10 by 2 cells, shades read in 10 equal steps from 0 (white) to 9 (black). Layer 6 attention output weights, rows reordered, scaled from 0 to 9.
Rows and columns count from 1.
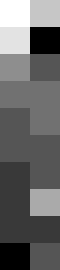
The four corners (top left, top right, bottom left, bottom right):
0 2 9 6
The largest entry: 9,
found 2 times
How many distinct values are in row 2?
2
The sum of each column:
52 55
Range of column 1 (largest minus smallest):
9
